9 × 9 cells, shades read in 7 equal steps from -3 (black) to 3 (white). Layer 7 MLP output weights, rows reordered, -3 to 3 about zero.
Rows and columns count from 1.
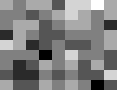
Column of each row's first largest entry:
8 6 2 2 1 6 4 9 1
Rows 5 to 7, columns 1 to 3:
2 1 -2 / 0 0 0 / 0 -2 -1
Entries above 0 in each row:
7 4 4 2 3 1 3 1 3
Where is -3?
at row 6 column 4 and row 9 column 8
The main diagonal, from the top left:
1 0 1 -1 0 2 -1 -1 -1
